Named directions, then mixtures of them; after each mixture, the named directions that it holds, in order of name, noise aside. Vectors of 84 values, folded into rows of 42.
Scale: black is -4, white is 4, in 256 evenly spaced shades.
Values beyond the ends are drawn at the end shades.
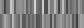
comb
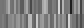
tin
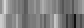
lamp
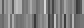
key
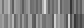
key, lamp, tin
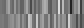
tin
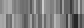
comb, lamp, tin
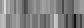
lamp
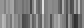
comb, lamp, tin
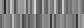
comb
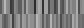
comb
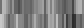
key, lamp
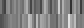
lamp, tin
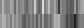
comb, lamp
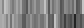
key, lamp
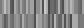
comb, key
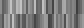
comb, key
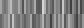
comb, key, tin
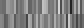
tin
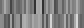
comb, key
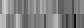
lamp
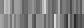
key, lamp, tin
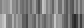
comb, lamp, tin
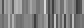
key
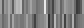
key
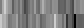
lamp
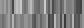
key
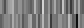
comb, tin
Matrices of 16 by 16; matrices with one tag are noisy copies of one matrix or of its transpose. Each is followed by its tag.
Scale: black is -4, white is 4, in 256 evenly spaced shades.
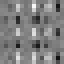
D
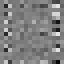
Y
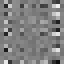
Y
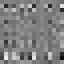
Y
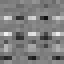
D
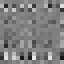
Y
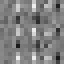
D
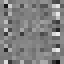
Y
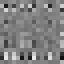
Y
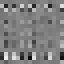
Y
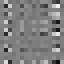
Y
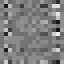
Y
